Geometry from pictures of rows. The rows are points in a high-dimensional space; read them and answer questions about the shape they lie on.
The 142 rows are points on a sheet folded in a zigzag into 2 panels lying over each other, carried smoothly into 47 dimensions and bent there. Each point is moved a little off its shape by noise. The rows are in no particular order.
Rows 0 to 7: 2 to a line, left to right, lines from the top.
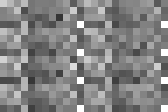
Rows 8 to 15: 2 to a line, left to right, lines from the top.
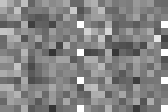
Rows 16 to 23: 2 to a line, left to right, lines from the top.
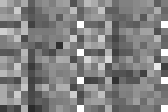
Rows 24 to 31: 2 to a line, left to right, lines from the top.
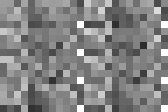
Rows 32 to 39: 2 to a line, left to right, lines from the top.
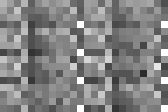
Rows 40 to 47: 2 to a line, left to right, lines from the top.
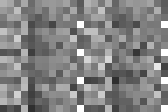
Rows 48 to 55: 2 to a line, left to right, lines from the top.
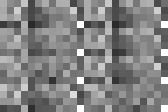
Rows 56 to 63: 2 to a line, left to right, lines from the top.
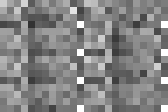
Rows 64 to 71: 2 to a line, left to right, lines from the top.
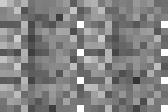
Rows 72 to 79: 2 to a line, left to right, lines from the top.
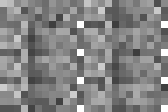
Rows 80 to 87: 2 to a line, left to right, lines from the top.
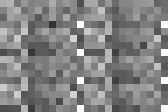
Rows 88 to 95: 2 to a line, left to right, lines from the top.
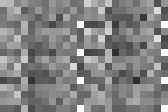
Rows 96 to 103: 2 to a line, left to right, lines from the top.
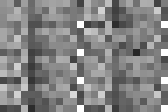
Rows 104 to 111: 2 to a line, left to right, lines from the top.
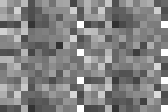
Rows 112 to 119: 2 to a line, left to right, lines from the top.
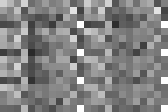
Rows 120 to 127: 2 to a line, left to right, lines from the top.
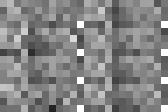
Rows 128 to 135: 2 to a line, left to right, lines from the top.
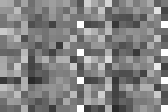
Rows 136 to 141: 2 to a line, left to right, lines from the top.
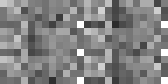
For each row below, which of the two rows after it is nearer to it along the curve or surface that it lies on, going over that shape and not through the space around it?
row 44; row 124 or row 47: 47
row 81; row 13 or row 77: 77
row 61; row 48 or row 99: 48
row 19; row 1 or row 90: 1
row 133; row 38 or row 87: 87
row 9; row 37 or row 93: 37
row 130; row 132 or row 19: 19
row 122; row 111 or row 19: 111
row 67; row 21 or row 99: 21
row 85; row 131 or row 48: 131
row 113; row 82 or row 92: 92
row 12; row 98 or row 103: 103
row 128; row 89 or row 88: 89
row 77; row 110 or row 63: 63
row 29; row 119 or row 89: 119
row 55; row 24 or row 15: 15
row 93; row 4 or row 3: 4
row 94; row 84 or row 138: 84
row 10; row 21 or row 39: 21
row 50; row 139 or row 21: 21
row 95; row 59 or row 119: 119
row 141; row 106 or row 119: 106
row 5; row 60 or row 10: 60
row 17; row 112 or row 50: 112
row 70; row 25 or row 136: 25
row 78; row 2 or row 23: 23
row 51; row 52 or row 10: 52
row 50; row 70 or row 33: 33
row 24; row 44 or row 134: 134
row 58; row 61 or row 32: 32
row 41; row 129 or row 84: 129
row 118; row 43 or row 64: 64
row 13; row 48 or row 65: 48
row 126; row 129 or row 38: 129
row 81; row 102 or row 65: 65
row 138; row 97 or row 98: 97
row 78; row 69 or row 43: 43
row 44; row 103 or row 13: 103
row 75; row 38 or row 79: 79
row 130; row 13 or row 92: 92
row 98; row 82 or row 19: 82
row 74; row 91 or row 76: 91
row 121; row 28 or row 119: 119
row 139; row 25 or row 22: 25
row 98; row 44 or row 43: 44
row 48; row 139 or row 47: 47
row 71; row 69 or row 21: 21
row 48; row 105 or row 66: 105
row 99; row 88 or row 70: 70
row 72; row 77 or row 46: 77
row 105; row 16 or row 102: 102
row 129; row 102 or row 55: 102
